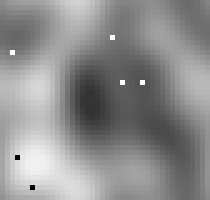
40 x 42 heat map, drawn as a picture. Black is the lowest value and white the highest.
The bottom left is the roughest part. The ninth with the highest average is the bottom left. The centre is the ninth with the lowest average. Six lone cells stand out: four far higher and two far lower than their neighbours.
